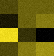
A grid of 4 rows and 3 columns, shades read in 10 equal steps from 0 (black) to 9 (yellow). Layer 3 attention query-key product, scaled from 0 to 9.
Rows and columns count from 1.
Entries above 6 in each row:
0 0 1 0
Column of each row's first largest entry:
2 3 1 3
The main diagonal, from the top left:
3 4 0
